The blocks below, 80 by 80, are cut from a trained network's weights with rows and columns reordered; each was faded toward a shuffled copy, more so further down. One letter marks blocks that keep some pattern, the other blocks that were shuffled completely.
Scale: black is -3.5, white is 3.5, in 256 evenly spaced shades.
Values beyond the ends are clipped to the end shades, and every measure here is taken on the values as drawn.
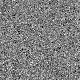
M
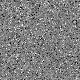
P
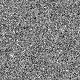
P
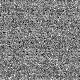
M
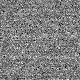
M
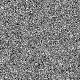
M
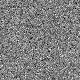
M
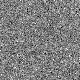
P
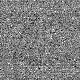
M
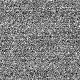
M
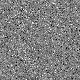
P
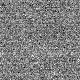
M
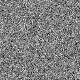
P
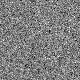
P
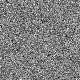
P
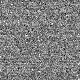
M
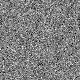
P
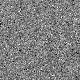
P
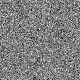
P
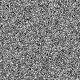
P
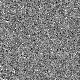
P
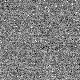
M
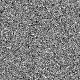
P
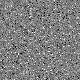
P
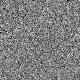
P
